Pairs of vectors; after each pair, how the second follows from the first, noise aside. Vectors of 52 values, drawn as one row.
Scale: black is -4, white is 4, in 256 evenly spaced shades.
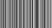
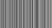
shrunk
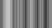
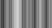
wrapped around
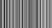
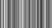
sign-scrambled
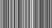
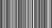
shuffled
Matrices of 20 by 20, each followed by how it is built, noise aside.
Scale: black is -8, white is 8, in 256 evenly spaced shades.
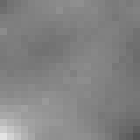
smooth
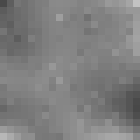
smooth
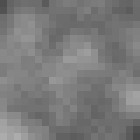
smooth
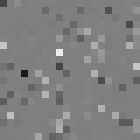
sparse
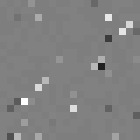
sparse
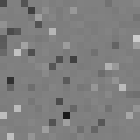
sparse
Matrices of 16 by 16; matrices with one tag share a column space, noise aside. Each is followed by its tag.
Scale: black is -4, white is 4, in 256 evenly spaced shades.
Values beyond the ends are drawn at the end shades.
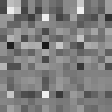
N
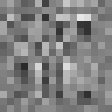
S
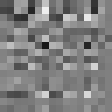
N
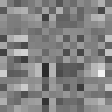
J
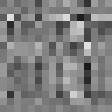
S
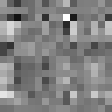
S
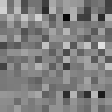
N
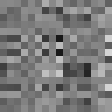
J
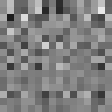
N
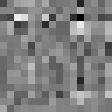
S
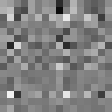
N
